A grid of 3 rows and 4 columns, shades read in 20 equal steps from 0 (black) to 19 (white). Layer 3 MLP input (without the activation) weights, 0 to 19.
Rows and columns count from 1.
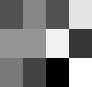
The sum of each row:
39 44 33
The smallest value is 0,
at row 3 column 3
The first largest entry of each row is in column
4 3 4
